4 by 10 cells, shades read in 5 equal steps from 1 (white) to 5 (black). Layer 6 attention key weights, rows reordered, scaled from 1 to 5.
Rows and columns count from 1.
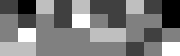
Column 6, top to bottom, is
4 3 2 3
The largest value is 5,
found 3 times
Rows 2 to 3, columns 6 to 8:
3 4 3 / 2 2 3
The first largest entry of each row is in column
2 10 9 8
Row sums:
36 33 27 27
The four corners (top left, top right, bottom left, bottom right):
4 5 2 1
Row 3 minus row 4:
1 -1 0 0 0 -1 -1 -1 1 2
